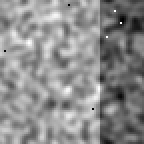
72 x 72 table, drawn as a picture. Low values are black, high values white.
Lone odd cells: 6, 3 higher and 3 lower than their neighbours. Seam: vertical, 70% of the way across, the left part higher. Grain: blotchy.
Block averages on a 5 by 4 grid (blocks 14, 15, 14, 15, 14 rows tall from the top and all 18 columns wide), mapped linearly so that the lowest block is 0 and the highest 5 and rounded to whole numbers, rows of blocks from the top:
4 5 3 0 / 5 4 4 1 / 4 4 3 1 / 4 4 4 1 / 4 4 3 1
